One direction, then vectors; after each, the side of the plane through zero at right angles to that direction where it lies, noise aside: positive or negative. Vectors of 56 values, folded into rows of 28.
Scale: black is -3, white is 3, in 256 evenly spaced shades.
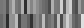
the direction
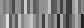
negative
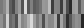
negative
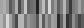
negative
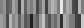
positive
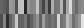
positive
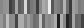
negative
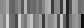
negative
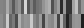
negative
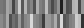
negative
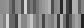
negative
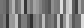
positive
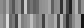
negative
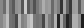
negative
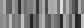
positive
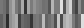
positive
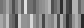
negative
